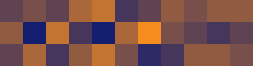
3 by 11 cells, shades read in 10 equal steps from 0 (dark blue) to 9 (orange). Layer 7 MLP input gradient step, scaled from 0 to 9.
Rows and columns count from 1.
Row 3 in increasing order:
1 2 2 3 4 4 5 5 5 6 7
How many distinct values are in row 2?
8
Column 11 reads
5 3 4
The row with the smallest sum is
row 2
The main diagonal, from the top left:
3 0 2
